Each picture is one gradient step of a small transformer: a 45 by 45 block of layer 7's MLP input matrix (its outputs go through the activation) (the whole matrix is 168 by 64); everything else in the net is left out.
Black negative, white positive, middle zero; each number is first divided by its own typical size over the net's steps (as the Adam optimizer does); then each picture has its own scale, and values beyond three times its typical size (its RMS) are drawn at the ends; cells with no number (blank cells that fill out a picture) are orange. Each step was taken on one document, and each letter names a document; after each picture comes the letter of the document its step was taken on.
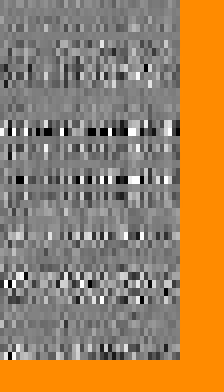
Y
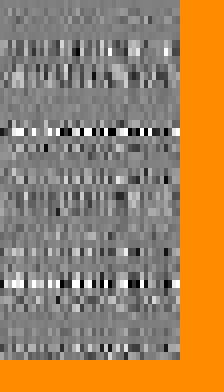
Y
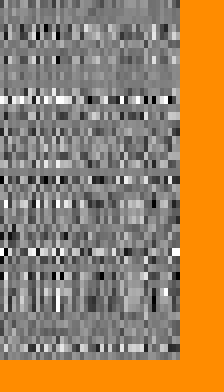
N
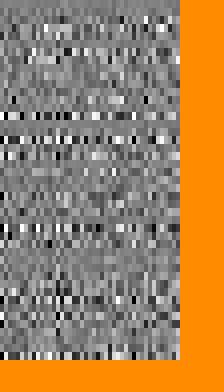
N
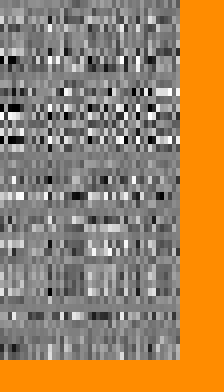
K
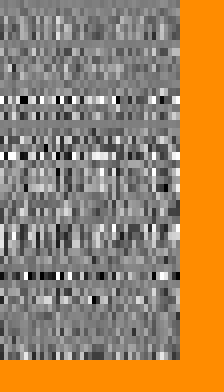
N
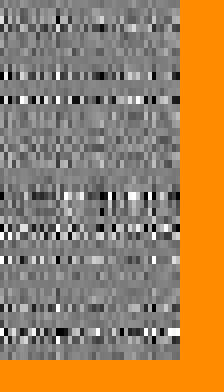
N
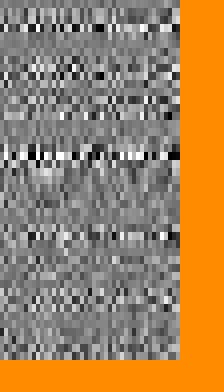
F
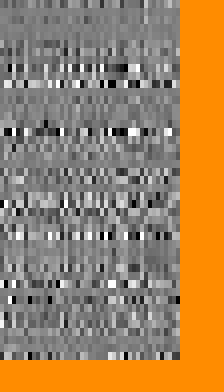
Y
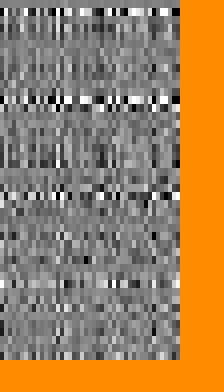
F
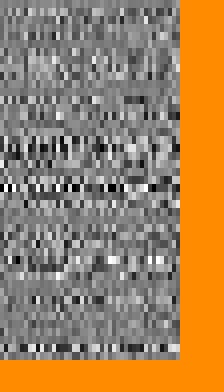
F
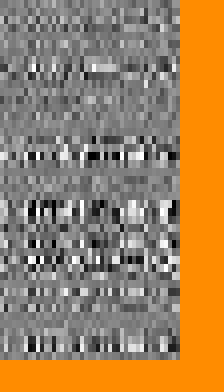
F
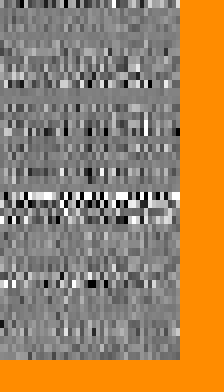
Y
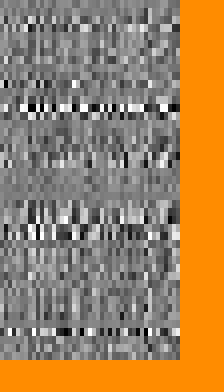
F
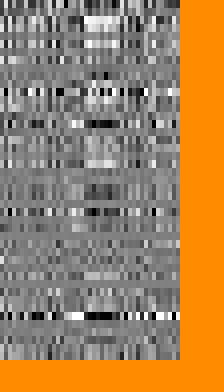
K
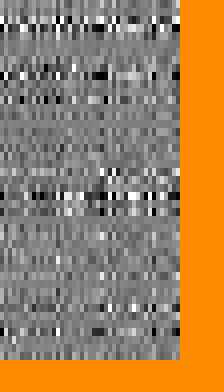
N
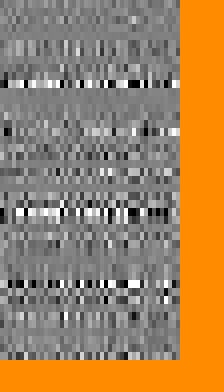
Y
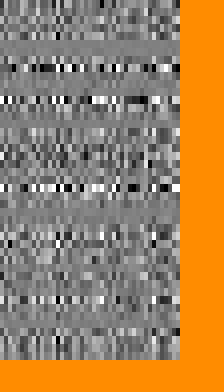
N
